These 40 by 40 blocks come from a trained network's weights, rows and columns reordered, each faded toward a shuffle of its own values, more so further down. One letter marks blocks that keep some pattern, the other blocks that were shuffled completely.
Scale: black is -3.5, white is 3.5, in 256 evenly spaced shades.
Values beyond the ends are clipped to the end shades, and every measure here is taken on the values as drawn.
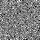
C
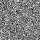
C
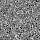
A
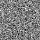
C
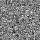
A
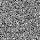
A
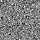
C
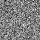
A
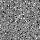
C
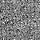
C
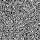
C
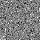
C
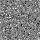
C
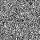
C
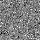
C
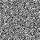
A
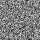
A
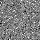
A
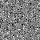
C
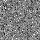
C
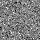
A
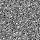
A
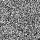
A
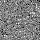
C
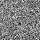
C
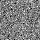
A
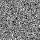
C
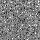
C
